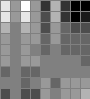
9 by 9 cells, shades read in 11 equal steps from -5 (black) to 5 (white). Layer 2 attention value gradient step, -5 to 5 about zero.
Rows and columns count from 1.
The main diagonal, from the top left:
4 1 2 1 -1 0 0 1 2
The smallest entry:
-5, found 3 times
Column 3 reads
5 4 2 1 1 1 -1 -1 -2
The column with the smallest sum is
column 8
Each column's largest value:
4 1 5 1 1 2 1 1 2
